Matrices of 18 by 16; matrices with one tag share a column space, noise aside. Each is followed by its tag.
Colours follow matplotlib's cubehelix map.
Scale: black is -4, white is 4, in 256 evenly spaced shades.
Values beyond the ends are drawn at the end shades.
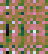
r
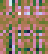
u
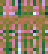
u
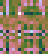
u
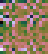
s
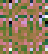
s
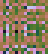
r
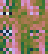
u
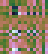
u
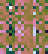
r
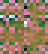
s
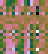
u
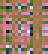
r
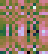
r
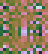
r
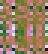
r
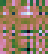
u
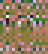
s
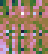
u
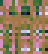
u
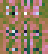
u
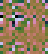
s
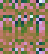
s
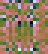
s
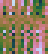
u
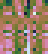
u
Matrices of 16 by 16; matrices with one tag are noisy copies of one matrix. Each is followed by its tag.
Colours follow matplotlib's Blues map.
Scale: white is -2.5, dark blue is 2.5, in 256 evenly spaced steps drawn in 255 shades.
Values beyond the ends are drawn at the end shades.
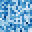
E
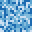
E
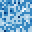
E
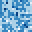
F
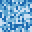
E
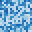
E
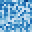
E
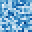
F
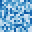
E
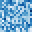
E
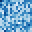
E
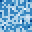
E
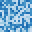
E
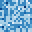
E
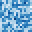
F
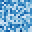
E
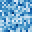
E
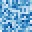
F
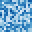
E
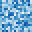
F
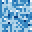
F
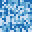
E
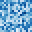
E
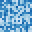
E
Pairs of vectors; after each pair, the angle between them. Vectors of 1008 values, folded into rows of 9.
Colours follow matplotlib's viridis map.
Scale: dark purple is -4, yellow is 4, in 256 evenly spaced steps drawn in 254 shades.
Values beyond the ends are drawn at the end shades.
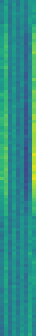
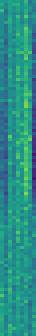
nearly opposite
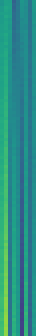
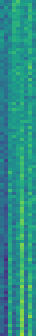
nearly opposite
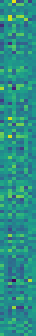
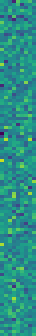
partly opposed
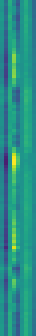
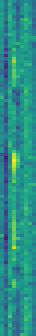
nearly parallel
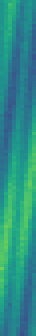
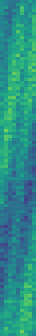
nearly opposite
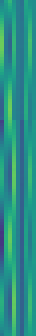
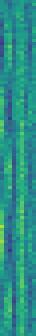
nearly opposite
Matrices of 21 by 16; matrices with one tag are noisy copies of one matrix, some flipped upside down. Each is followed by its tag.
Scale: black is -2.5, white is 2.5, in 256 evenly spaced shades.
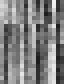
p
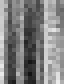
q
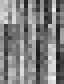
p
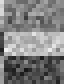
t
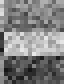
t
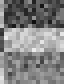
t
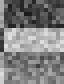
t
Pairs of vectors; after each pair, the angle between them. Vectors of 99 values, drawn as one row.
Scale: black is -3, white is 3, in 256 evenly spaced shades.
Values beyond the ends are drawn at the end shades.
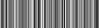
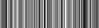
partly aligned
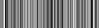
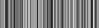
nearly parallel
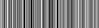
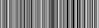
partly aligned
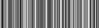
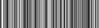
nearly opposite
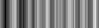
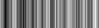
nearly parallel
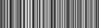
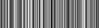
nearly parallel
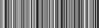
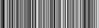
nearly opposite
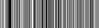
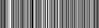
nearly opposite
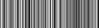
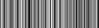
nearly parallel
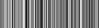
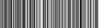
nearly opposite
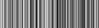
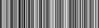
orthogonal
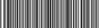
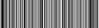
partly opposed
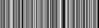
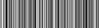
orthogonal
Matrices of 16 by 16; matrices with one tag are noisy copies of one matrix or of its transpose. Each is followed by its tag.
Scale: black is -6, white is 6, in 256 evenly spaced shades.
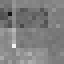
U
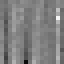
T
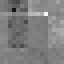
U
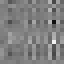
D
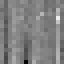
T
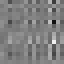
D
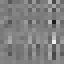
D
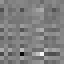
D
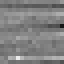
T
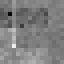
U
